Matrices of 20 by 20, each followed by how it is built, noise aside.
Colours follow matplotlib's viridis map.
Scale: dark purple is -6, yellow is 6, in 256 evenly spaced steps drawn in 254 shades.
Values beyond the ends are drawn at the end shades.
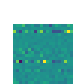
uneven rows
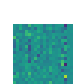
uneven columns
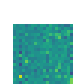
uneven columns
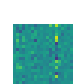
uneven columns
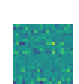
uneven rows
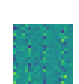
uneven columns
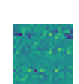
uneven rows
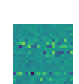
uneven rows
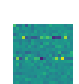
uneven rows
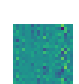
uneven columns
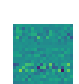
uneven rows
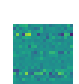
uneven rows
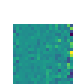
uneven columns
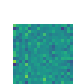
uneven columns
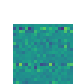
uneven rows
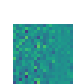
uneven columns
